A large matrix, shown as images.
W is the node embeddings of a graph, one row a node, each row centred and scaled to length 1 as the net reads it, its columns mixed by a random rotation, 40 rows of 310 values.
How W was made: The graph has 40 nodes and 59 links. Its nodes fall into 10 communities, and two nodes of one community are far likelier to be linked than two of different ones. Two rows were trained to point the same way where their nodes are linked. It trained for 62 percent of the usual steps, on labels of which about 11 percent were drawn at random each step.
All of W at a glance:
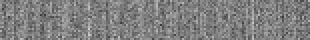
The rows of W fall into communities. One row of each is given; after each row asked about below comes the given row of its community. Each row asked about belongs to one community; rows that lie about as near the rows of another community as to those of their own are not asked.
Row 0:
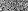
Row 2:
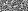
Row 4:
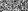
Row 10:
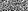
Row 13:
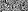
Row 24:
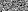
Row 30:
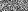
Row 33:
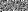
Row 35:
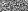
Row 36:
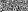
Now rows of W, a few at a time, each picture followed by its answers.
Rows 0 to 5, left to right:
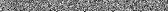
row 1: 13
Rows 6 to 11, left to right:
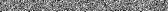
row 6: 33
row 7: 30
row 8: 10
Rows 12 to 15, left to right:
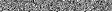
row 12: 0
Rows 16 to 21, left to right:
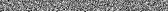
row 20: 0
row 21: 2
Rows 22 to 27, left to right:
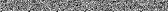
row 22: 36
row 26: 36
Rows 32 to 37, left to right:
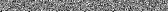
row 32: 24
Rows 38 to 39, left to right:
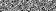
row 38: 4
